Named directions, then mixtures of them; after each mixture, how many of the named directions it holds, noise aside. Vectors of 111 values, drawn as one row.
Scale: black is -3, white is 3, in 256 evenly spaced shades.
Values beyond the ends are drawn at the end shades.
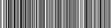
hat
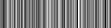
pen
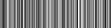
one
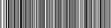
one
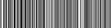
two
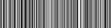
two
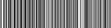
two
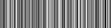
one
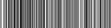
one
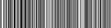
two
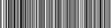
one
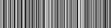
two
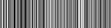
two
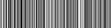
two
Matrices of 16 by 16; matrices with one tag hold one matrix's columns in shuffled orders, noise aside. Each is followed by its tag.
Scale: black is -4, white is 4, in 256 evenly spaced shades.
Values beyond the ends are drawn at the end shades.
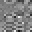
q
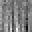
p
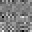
q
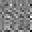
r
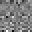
q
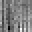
p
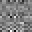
q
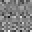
q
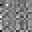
r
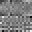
q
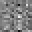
r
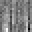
p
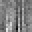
p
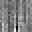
p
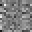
r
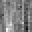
p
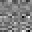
q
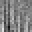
p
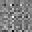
r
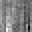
p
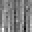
p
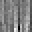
p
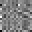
r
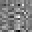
r
